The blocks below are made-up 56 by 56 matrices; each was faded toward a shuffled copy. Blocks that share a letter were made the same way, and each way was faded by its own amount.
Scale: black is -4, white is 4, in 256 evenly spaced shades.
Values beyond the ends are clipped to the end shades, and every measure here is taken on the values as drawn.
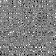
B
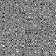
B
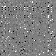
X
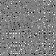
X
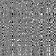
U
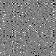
X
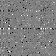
X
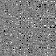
B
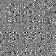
B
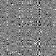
U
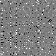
X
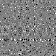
B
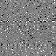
X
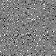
B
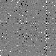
X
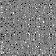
X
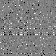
X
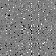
X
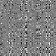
U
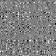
B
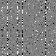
U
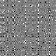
U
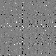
X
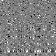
B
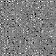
B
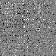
B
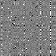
U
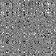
B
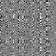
U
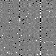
U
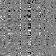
U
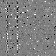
X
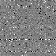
B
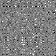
B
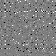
X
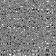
B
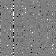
U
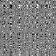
U
